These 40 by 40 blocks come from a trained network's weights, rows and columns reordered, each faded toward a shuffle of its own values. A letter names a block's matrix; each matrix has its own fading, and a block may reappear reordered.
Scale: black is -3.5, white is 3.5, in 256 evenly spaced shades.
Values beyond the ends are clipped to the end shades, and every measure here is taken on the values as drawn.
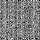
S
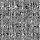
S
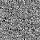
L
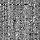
S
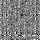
S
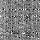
S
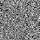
L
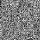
L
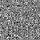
L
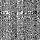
S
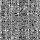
S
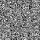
L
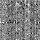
S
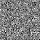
L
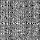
S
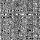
S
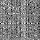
S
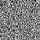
L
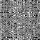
S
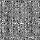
S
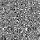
L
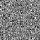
L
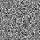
L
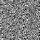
L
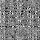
S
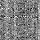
S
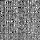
S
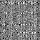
S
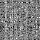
S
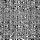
S
